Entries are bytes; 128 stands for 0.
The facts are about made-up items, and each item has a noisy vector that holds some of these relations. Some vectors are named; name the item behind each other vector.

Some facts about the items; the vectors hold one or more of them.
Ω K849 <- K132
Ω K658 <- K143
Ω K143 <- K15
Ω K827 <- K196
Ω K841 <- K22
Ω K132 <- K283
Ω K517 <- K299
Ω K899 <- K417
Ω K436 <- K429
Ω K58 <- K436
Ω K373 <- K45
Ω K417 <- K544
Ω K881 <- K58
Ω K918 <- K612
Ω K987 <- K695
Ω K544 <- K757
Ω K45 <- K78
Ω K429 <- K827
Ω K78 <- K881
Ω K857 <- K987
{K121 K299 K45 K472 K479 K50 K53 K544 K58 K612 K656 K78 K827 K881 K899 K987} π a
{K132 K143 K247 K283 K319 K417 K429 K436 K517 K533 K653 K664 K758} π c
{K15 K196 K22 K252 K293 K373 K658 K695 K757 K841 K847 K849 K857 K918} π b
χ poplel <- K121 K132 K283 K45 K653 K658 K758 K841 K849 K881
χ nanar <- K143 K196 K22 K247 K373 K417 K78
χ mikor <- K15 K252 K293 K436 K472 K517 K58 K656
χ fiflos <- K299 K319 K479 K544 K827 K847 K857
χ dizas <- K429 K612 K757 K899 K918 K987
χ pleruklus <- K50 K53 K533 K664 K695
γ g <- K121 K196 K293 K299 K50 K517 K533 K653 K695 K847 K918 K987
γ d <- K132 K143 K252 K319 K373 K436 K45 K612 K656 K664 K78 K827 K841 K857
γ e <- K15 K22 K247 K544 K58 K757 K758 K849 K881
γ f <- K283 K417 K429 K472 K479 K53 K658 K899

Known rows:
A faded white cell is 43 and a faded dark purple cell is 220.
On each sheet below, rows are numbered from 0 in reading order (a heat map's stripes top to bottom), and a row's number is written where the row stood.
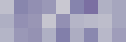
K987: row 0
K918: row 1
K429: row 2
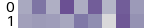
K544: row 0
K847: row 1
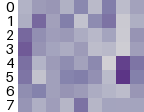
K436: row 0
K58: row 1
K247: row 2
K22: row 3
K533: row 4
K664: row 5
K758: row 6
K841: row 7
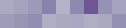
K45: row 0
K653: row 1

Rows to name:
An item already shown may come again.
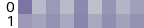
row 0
K373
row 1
K283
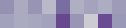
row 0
K658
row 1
K857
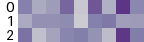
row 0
K50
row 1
K121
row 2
K664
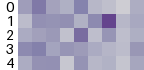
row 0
K757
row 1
K472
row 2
K252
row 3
K758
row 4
K293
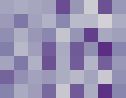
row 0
K857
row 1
K15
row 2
K78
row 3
K53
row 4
K544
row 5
K247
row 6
K50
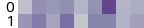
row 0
K656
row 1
K881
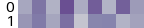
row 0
K544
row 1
K881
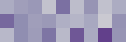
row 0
K252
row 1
K247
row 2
K299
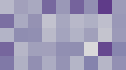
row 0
K827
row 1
K196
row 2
K517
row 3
K695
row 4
K417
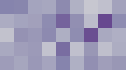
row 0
K849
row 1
K319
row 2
K612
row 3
K252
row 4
K132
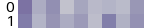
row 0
K196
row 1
K143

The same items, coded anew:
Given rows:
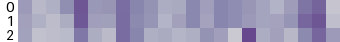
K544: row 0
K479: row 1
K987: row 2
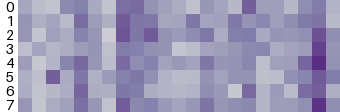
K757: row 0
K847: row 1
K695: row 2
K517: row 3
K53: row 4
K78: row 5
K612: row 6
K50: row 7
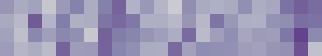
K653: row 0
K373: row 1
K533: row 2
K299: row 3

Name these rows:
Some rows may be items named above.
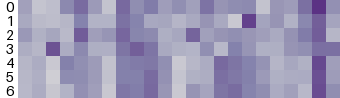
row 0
K53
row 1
K987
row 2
K299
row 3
K373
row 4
K15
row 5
K15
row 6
K293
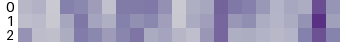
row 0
K15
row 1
K656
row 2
K881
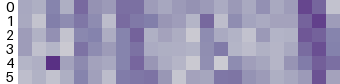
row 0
K319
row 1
K664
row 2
K132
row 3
K45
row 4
K143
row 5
K252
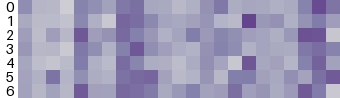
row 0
K121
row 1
K918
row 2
K827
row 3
K841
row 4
K987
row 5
K196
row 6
K857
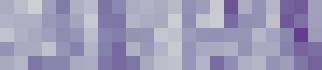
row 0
K899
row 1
K429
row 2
K436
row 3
K653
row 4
K22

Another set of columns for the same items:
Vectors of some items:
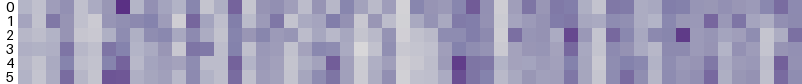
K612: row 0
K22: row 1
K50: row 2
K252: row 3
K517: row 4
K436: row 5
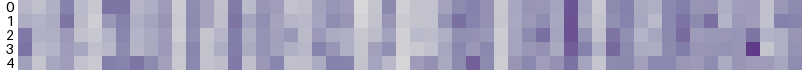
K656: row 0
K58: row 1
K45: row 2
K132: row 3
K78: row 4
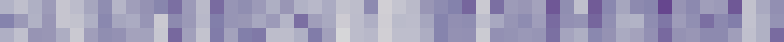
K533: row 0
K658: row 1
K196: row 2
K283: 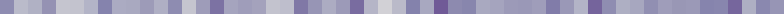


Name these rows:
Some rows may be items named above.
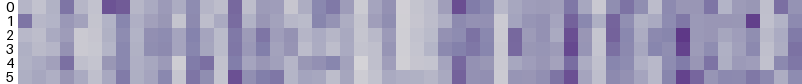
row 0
K436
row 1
K132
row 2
K50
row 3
K50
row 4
K15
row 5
K847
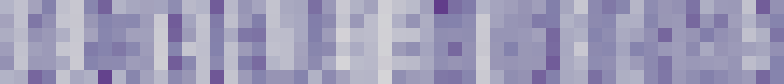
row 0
K517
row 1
K22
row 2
K196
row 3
K78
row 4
K373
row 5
K757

